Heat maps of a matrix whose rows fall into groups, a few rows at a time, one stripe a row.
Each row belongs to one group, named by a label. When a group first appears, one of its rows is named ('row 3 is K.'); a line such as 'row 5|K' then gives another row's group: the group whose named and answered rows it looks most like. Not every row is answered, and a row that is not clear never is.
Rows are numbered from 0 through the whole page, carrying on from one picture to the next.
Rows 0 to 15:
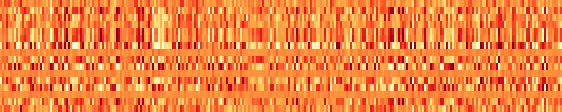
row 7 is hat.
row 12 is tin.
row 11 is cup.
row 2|cup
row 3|cup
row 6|cup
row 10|hat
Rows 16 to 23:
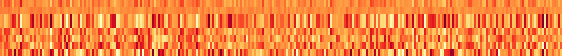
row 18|tin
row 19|tin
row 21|cup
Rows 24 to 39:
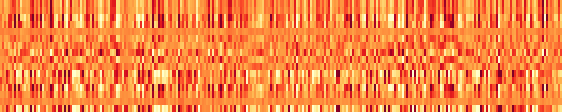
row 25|tin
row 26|tin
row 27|tin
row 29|tin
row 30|hat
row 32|tin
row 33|hat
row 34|cup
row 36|tin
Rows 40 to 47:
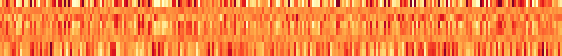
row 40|cup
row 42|hat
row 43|cup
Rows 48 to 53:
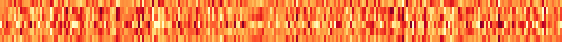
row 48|tin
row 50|hat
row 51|cup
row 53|hat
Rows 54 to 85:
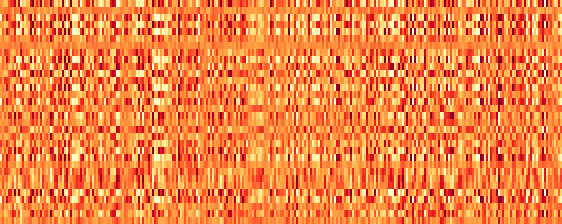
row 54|tin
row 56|cup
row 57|tin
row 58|cup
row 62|cup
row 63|hat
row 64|tin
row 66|cup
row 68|cup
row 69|hat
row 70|tin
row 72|hat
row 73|tin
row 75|tin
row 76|cup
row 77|cup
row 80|hat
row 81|tin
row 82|cup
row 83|hat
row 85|hat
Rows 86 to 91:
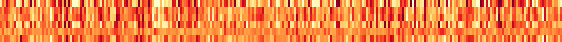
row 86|cup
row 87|hat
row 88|hat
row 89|cup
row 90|hat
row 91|hat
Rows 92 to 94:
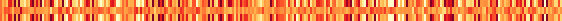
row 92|tin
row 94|tin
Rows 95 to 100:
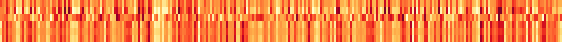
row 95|cup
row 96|cup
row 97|hat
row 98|cup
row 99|cup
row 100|cup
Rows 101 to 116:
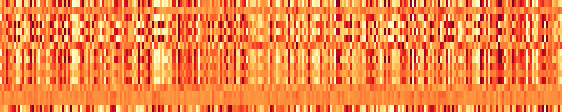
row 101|cup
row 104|tin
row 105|cup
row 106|tin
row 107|hat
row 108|cup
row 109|cup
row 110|cup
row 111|cup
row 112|cup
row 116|tin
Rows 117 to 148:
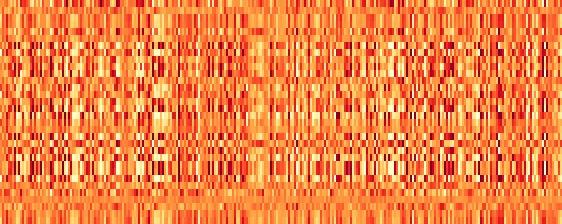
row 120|cup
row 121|hat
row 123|tin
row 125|tin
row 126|tin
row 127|tin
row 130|cup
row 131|tin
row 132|tin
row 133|cup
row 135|cup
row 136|tin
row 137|hat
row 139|cup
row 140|tin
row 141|tin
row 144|hat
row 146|hat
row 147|cup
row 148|cup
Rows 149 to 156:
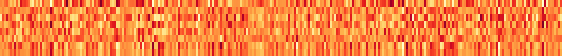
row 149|hat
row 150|tin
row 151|cup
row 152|tin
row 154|hat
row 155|tin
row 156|tin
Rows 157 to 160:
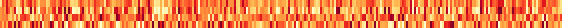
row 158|cup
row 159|hat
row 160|tin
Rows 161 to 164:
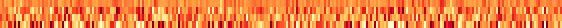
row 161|hat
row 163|cup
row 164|tin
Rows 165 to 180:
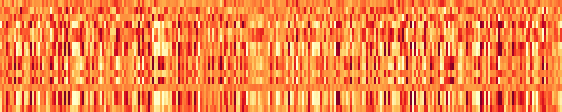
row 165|hat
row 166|hat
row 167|tin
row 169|hat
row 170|hat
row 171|cup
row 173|tin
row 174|tin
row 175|cup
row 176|tin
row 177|hat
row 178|cup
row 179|cup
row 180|cup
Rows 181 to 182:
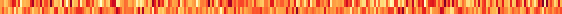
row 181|tin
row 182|hat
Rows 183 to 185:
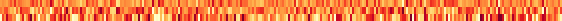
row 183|tin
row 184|hat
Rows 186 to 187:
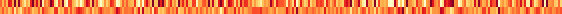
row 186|tin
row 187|hat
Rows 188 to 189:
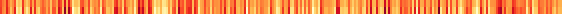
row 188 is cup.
